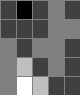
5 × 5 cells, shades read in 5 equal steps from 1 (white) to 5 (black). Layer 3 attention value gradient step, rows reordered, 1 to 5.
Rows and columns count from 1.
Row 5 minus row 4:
0 -1 -2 1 0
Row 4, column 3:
4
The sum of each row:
20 18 17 16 14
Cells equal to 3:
9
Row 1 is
4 5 4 3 4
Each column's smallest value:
3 1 2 3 3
